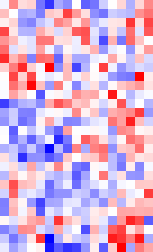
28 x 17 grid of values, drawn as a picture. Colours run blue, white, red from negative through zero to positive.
Average level on the scale: 50%. Stripes: none. Mirror symmetry: none.
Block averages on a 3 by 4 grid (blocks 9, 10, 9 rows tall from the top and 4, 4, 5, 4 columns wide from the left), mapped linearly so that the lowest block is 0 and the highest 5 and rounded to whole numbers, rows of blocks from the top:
4 3 2 3
0 1 3 4
2 0 1 5
